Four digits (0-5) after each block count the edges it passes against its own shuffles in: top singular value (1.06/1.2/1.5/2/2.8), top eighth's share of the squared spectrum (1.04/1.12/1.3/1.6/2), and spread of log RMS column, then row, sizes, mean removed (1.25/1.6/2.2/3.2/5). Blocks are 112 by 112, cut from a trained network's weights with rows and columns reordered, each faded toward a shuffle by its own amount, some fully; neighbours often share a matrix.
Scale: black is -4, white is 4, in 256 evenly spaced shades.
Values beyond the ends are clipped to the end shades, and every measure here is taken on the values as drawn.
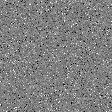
1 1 0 0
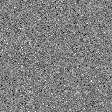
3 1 0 0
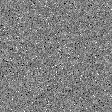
2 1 0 0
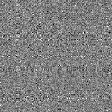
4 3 2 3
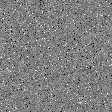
0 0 0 0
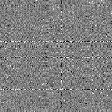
5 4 2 3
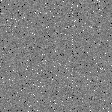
1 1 0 0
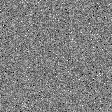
0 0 0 0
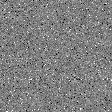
2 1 0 0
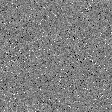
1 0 0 0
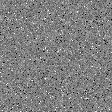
2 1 0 0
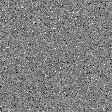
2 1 0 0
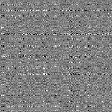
5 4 2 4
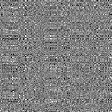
5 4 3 3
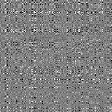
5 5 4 4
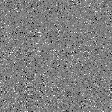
3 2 1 1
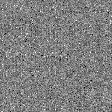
3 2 0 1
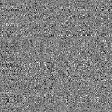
4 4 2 3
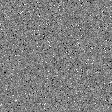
1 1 0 0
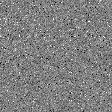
2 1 0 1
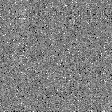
3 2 0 1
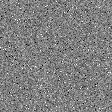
2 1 0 0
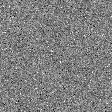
1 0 0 0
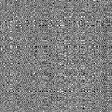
5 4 2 3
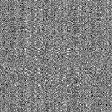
4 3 1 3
